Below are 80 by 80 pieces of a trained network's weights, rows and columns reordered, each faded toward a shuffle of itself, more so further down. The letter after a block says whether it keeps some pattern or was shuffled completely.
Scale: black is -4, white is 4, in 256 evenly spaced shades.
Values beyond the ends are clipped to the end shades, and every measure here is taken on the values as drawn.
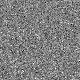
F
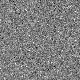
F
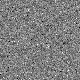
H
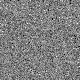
F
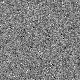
F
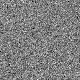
H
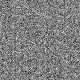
H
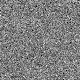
H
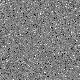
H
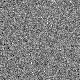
F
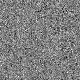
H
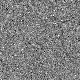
F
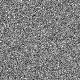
F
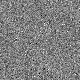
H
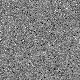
F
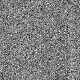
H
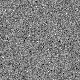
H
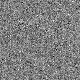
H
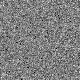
F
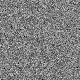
H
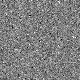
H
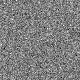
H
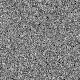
F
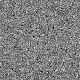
H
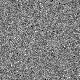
F
